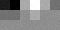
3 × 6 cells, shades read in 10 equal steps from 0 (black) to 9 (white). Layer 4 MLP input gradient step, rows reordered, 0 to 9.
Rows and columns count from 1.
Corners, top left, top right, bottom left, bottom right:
1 4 5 5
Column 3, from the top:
6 5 5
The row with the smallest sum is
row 1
